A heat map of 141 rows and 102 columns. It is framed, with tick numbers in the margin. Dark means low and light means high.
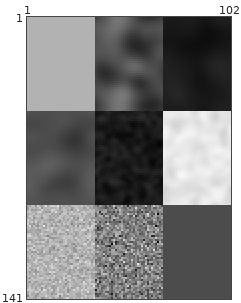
It is made of 3 by 3 panels. Panel 1,1: high, flat. Panel 1,2: low, smooth. Panel 1,3: very low, smooth, faint in contrast. Panel 2,1: low, smooth, faint in contrast. Panel 2,2: very low, blotchy, faint in contrast. Panel 2,3: very high, blotchy, faint in contrast. Panel 3,1: high, fine-grained. Panel 3,2: middling, fine-grained, strong in contrast. Panel 3,3: low, flat.
